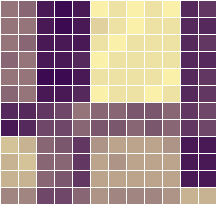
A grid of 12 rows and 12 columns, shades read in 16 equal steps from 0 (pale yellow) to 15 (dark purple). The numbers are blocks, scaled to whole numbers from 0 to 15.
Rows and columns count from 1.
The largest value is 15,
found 4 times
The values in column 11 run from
4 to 14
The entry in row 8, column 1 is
14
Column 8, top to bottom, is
0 0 1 1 1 1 10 9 5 5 5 7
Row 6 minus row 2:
1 0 0 -1 -1 -2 0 1 -1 0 0 -1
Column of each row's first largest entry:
4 4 3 3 3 3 1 1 11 11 11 3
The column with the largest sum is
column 4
